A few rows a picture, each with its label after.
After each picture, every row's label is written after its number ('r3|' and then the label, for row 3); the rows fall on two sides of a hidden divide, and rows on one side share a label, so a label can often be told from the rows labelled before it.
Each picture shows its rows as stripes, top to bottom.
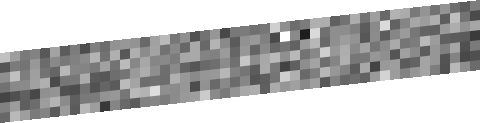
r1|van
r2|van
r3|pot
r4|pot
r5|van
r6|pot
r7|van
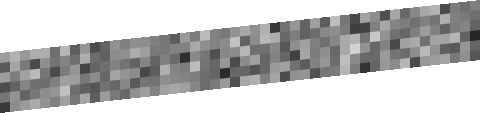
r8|pot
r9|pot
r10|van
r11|van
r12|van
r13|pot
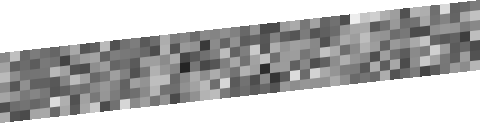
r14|van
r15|van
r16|van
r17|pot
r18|van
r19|pot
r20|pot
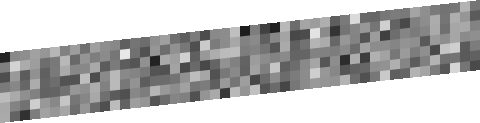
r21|van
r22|van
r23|van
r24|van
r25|van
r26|pot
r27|van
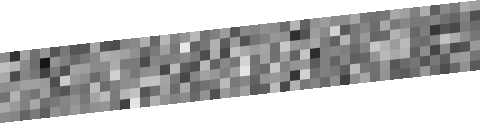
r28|pot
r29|van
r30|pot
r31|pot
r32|pot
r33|van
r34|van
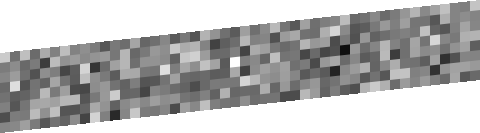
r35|pot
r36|pot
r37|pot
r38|van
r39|van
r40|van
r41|pot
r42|van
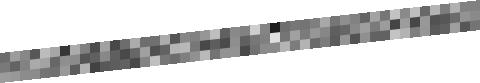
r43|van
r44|van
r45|pot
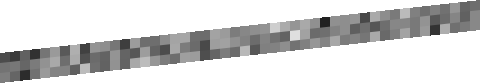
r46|van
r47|pot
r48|pot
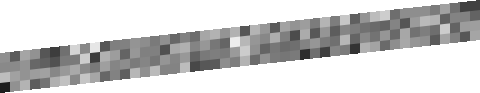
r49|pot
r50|van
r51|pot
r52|pot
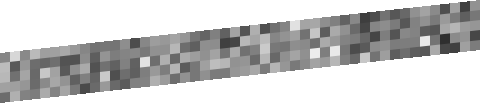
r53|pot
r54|pot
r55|pot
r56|pot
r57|van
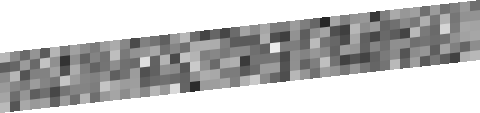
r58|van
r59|pot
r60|van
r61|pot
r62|pot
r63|pot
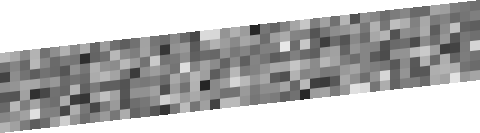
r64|pot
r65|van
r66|van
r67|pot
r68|pot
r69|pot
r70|van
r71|van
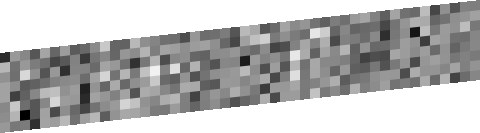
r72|pot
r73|pot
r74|pot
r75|pot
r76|pot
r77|pot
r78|van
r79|pot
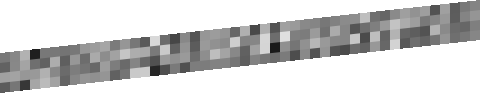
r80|pot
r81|pot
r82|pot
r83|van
